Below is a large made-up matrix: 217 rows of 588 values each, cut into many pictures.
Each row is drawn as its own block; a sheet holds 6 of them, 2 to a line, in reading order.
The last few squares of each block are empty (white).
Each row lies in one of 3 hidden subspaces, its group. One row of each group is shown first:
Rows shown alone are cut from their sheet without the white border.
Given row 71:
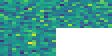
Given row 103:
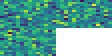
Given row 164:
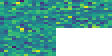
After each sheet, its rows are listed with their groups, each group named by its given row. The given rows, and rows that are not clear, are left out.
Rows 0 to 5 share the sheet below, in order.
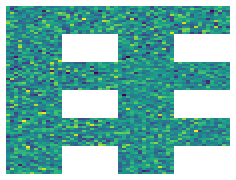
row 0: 103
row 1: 103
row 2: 164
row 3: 71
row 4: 164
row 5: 103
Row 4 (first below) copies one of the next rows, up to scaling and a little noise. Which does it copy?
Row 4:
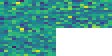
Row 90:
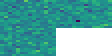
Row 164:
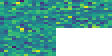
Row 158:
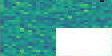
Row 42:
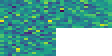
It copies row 164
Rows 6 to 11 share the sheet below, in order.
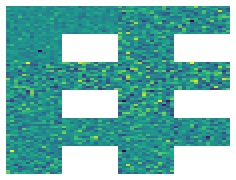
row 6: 164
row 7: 103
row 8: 164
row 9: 164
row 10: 71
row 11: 71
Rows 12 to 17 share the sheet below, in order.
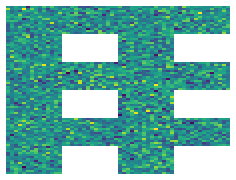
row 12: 164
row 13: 103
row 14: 103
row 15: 71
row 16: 164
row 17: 103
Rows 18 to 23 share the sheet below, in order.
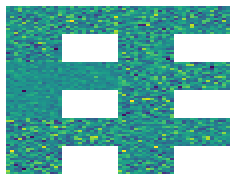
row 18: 103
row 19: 103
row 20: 164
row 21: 103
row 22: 71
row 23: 71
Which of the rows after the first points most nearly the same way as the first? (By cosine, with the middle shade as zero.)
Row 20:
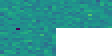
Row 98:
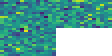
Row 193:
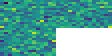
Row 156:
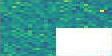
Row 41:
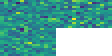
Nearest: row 156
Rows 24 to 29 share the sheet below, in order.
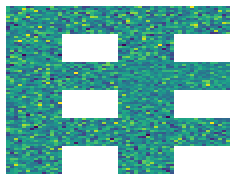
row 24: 164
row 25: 164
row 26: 71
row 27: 71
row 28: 71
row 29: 103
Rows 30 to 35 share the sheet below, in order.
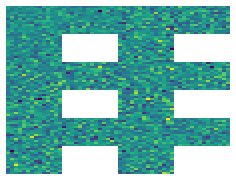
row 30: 103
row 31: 71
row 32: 103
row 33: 103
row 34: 71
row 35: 71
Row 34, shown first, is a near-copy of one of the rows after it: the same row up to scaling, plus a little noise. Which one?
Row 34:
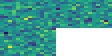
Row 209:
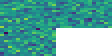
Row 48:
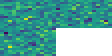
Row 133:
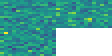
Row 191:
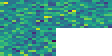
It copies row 48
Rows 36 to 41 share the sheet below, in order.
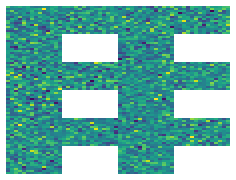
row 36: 103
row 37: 103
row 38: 103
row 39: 103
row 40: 164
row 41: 164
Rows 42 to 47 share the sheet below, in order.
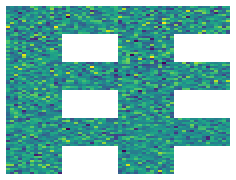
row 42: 164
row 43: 71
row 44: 164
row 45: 164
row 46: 103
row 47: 71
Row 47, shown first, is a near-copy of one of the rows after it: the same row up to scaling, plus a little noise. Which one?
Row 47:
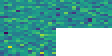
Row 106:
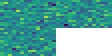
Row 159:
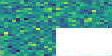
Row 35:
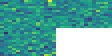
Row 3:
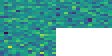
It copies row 3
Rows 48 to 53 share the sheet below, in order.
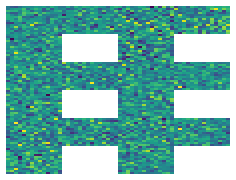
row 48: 71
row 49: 103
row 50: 103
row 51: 103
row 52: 103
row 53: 164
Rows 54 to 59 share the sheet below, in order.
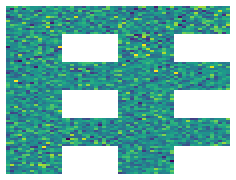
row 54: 71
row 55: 164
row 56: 164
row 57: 103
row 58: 103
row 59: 164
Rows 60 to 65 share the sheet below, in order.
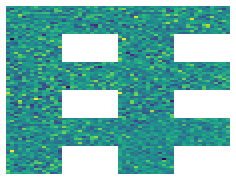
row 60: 71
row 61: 71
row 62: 103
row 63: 103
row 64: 71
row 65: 164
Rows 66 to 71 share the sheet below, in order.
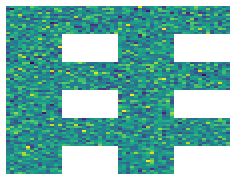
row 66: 71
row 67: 164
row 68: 164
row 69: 164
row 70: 164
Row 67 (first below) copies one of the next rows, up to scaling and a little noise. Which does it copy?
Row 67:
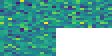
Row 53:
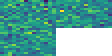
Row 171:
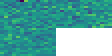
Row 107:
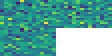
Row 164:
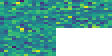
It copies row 107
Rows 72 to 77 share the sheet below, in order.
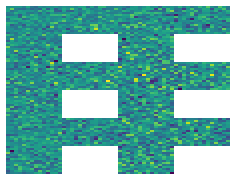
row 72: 71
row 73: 71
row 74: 164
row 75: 103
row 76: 71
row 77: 103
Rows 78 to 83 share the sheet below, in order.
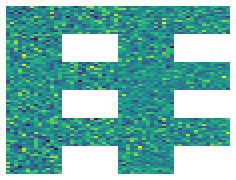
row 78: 164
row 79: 71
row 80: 164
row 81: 71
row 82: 103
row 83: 164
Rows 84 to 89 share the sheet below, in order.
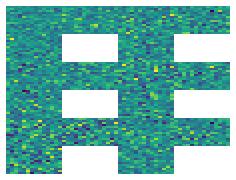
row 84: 71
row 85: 103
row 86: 164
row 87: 103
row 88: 71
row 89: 103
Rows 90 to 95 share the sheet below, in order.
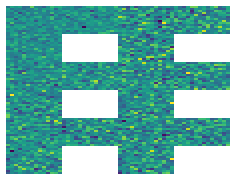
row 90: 164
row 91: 71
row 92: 71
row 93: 71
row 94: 71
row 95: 71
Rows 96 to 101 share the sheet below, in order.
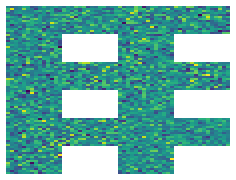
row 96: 71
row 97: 164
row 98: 164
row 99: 164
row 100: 103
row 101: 71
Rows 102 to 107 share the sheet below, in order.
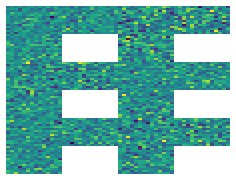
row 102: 103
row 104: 164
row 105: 71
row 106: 71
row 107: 164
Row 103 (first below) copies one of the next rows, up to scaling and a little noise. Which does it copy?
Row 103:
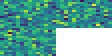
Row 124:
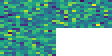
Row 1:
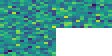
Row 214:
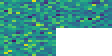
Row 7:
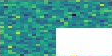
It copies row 124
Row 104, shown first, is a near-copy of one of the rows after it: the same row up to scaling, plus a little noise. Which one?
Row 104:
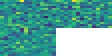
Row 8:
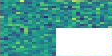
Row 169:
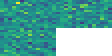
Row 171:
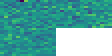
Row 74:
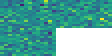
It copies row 8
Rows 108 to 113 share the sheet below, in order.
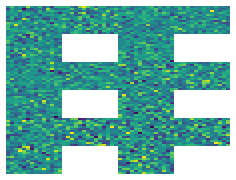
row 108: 164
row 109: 103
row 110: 164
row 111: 71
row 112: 164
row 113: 164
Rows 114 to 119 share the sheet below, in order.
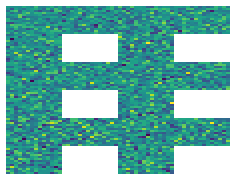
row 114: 71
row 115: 103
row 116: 71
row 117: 71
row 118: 103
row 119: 103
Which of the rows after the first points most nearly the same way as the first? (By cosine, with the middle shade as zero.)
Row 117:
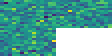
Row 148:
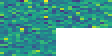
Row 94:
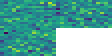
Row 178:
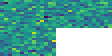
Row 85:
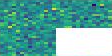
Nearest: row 178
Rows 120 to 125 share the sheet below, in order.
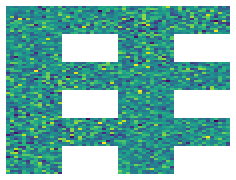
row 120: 103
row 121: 103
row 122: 71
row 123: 164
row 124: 103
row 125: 71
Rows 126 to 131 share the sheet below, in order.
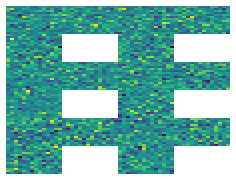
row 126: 71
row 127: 71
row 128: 164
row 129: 71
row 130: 103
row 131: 164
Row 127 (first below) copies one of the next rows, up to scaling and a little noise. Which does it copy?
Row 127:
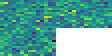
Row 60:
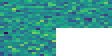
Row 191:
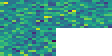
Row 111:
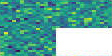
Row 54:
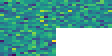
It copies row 191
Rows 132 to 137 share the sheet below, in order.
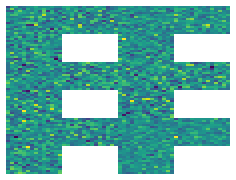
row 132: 103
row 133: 71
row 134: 164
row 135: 103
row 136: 164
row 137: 103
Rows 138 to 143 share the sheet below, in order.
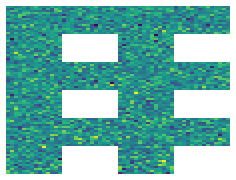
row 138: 71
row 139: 71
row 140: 71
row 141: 103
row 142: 71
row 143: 164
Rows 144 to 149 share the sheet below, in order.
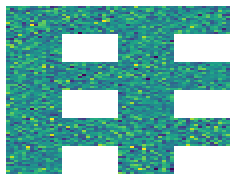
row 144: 103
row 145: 164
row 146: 103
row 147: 164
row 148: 164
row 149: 164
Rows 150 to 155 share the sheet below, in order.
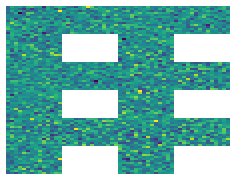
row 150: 164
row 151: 71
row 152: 71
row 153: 164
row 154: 71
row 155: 103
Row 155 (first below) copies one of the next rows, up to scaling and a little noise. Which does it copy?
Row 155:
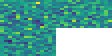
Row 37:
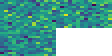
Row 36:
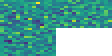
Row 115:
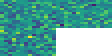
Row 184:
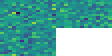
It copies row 36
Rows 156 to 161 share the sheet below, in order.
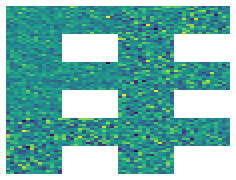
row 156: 164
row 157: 103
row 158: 164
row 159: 71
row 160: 164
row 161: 103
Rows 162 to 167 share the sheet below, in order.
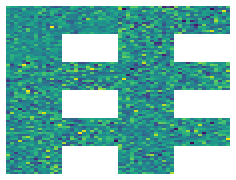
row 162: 103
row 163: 103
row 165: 164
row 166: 103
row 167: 103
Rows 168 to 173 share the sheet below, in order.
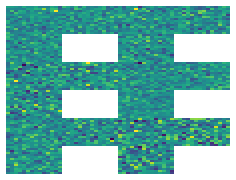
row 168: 103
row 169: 164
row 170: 164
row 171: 164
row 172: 71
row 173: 164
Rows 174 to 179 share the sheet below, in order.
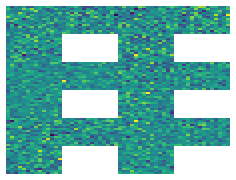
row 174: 164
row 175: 164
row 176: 103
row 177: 164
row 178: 71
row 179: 164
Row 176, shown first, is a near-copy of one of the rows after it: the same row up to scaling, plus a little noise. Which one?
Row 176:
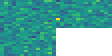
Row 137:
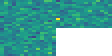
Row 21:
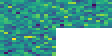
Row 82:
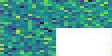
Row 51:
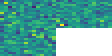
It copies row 137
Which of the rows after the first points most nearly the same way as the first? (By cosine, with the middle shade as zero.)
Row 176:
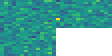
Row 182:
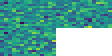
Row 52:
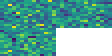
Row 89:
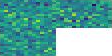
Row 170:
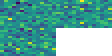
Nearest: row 52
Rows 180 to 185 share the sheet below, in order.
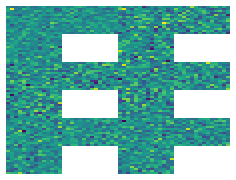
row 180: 71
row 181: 71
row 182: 71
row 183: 103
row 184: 103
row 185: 71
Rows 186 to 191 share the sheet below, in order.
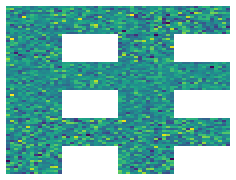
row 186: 71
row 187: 71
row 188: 71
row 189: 103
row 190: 103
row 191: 71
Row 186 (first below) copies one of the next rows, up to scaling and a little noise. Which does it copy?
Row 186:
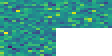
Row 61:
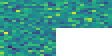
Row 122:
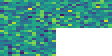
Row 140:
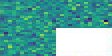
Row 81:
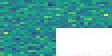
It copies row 61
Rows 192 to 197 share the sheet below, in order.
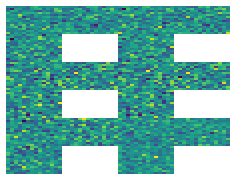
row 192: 71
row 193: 71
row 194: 71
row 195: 71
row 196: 164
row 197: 103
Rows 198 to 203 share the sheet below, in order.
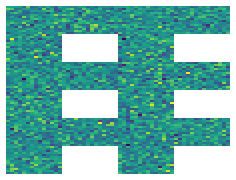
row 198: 71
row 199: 71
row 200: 103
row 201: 71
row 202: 103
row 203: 103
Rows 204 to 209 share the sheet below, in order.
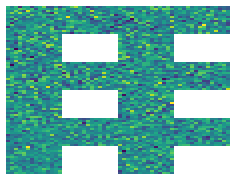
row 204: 164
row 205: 103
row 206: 103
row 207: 71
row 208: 164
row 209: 71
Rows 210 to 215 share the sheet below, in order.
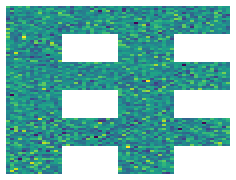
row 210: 103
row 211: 103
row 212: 103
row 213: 103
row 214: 103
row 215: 164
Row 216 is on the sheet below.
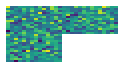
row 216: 103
